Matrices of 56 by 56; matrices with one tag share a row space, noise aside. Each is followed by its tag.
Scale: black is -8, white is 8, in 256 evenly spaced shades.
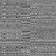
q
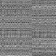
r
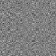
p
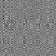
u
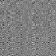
p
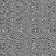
p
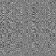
p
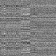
q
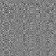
u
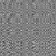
p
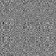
u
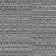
r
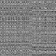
r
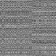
r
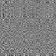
u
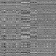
q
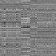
q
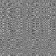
p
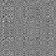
u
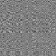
p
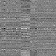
q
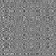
u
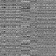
q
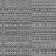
r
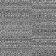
r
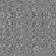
p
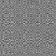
u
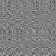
p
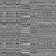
q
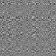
p
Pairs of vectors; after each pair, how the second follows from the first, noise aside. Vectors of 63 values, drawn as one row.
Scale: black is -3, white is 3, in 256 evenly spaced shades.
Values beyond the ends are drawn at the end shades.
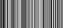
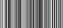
negated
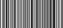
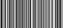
negated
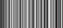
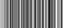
negated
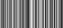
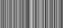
shrunk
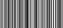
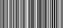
negated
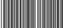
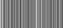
shrunk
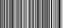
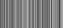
shrunk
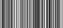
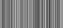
shrunk
